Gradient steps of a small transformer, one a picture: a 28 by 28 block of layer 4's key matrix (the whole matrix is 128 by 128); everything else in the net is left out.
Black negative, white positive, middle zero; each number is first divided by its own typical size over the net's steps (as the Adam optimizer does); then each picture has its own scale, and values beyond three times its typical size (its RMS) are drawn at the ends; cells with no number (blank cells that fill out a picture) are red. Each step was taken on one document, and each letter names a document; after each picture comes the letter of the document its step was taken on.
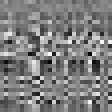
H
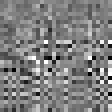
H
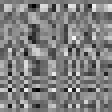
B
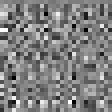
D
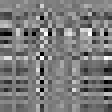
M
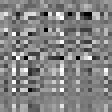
M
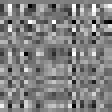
B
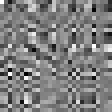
B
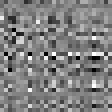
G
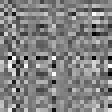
G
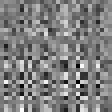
D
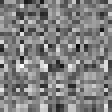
D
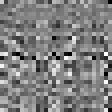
G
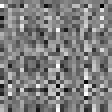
D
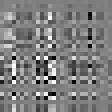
H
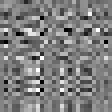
M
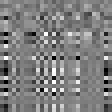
M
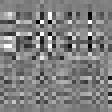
H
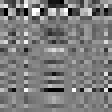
B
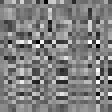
H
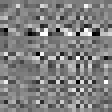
M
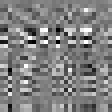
M
